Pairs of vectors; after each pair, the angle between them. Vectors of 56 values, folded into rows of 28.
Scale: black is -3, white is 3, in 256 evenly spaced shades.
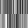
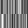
orthogonal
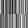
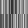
partly aligned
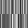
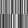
nearly parallel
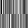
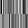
nearly parallel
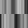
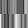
nearly opposite
